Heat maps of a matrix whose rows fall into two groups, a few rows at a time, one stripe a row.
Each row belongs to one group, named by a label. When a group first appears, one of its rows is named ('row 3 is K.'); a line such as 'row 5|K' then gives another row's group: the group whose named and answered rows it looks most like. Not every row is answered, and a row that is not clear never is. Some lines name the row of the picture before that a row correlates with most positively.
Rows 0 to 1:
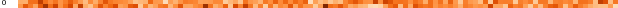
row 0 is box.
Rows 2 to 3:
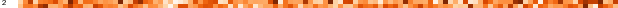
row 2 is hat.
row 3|box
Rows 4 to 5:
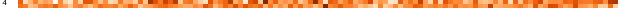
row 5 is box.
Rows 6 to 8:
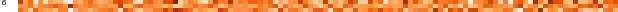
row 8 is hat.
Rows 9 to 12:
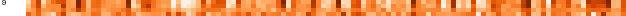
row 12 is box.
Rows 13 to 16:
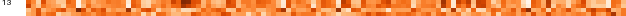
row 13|hat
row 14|hat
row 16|box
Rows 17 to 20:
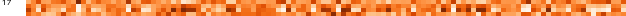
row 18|hat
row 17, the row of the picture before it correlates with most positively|15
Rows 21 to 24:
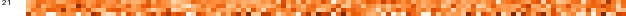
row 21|box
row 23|box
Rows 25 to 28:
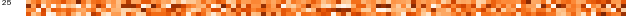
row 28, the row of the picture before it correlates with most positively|24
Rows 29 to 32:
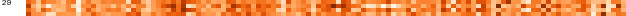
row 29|hat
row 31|hat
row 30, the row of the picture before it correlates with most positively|27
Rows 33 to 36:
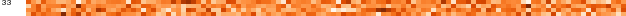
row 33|hat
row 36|box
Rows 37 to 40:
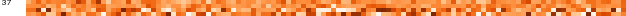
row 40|box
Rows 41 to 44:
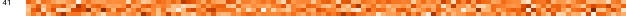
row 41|hat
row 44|box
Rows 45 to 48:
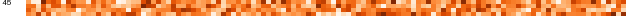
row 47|hat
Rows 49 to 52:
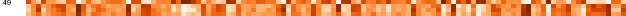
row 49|hat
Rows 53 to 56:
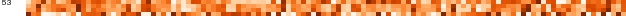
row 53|box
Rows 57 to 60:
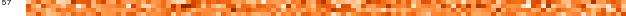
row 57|box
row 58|hat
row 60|box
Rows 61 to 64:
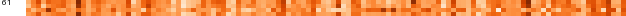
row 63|box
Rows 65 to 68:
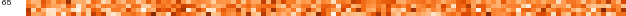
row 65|box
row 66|hat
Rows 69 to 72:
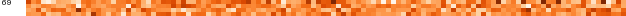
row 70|hat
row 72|box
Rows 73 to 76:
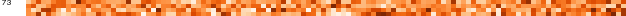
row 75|box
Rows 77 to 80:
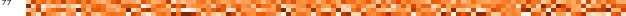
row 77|box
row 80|hat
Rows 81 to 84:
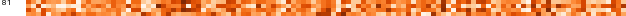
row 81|hat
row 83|hat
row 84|box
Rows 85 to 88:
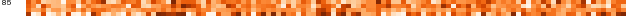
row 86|hat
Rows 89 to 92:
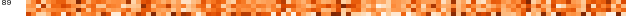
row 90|box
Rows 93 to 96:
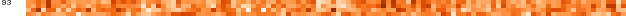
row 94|box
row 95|box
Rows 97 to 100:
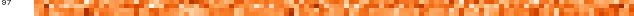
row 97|hat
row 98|box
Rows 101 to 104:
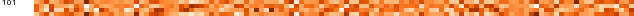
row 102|hat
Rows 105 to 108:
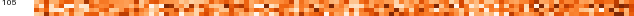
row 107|box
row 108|box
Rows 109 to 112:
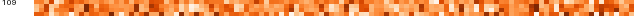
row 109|box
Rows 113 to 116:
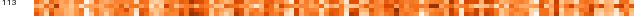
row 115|hat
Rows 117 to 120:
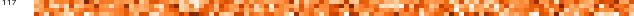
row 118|box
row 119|box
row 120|hat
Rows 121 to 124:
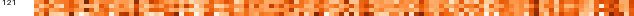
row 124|box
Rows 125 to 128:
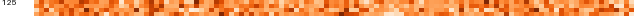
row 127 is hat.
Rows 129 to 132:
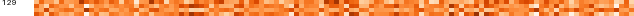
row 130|hat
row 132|hat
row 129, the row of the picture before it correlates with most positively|125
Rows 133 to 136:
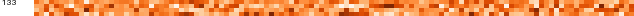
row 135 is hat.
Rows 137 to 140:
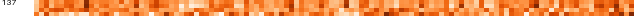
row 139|box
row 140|box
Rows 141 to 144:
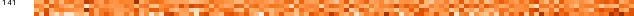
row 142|hat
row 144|box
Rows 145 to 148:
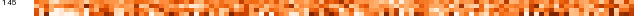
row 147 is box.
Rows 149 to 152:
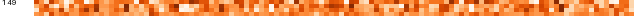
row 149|hat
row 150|box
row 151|box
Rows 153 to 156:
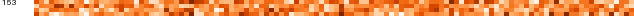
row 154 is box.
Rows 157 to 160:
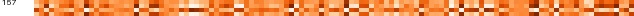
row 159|hat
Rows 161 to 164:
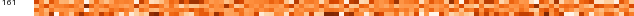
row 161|hat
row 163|hat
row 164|box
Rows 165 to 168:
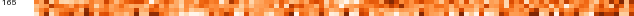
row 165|box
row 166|box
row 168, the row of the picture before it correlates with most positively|162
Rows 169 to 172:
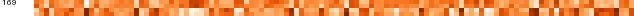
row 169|hat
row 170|hat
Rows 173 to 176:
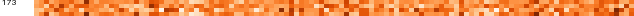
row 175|box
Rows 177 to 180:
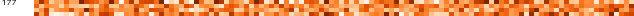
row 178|box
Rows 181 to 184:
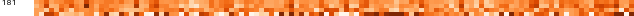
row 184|box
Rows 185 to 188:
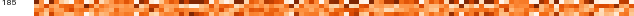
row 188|hat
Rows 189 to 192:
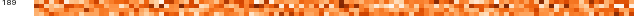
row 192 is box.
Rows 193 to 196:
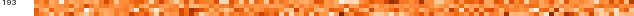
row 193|box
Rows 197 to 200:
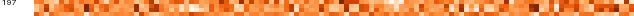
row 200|hat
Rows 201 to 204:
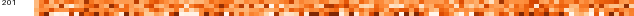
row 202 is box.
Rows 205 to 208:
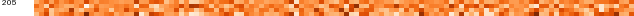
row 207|box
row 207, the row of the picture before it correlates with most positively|204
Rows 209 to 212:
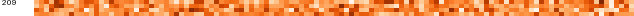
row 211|hat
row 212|box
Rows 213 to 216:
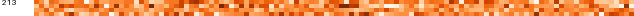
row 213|hat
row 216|box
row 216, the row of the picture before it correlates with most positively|212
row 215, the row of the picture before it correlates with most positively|209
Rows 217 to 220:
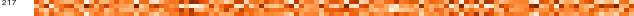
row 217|hat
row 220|hat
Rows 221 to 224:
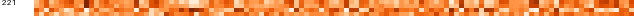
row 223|hat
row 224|box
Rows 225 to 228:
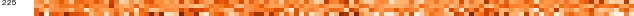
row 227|hat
